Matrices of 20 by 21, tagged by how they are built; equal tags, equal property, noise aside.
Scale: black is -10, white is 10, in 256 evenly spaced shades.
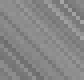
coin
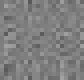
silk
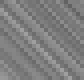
coin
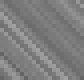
coin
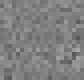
silk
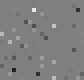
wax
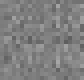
silk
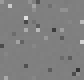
wax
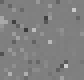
wax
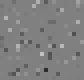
wax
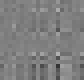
silk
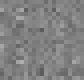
silk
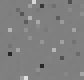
wax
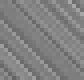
coin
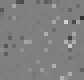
wax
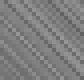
coin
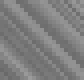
coin
